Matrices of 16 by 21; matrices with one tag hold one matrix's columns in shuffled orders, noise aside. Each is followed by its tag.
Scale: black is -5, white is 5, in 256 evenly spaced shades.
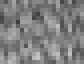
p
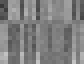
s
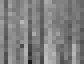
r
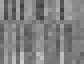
s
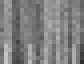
r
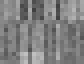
s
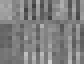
s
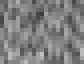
p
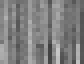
r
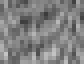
p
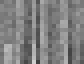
r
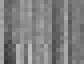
r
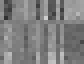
s
